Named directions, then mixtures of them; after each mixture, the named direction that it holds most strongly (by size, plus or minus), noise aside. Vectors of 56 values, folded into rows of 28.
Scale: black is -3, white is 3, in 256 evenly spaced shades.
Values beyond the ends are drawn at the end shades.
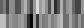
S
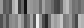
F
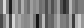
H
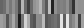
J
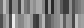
H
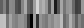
S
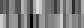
S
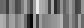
S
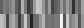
J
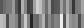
J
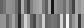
J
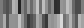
F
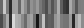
H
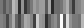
J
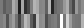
J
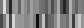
H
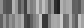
F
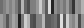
J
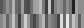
J
